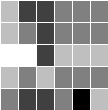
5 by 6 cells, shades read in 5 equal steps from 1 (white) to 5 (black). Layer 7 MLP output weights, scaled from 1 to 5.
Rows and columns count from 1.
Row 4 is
2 3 2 3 3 3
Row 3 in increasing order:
1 1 2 2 2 4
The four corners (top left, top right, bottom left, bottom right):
2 3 3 2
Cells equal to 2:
8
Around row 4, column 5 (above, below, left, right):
2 5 3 3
